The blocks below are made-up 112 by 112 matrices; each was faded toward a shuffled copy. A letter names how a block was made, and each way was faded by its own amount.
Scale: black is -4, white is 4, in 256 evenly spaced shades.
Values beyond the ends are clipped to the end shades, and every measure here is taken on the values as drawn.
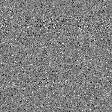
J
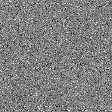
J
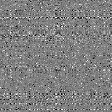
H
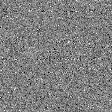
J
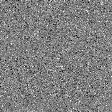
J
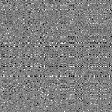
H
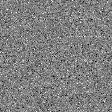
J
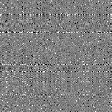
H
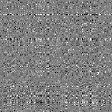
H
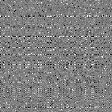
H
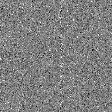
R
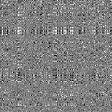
H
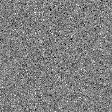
R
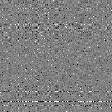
H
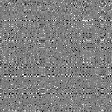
H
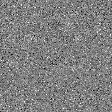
J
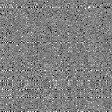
H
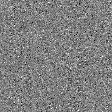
R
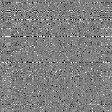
H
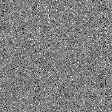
R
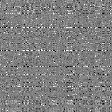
H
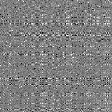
H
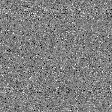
J
